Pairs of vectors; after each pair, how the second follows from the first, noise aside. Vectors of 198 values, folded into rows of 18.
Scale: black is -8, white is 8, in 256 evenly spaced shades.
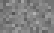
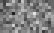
scaled up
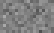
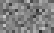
scaled up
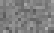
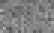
shuffled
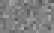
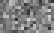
scaled up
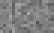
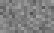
shuffled
